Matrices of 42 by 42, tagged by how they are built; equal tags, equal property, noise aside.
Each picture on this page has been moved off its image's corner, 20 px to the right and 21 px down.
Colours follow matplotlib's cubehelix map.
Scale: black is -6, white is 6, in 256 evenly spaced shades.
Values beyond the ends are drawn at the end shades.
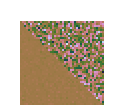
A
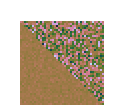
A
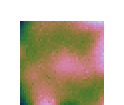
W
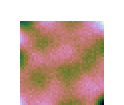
W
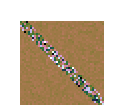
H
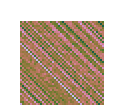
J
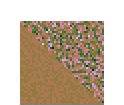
A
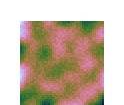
W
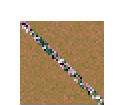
H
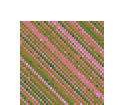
J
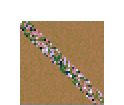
H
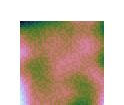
W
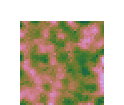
W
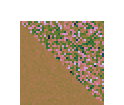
A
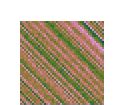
J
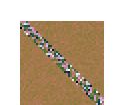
H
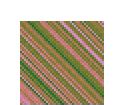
J
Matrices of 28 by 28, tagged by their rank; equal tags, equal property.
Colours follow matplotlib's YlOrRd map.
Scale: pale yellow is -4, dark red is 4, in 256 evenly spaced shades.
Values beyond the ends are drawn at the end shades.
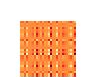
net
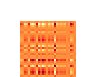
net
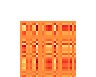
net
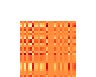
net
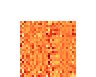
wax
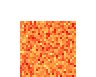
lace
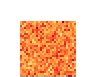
lace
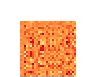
wax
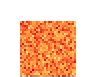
lace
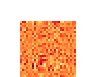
wax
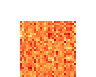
wax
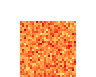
lace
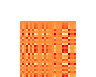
net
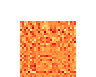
wax
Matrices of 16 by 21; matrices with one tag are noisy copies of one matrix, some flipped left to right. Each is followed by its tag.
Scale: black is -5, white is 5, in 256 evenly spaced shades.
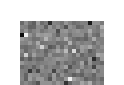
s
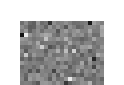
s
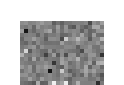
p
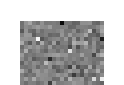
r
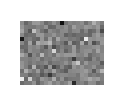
r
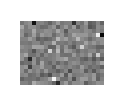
s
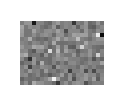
s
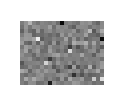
r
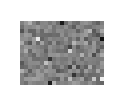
r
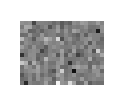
p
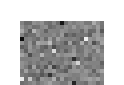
r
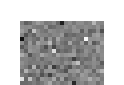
r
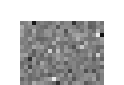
s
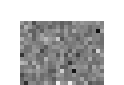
p
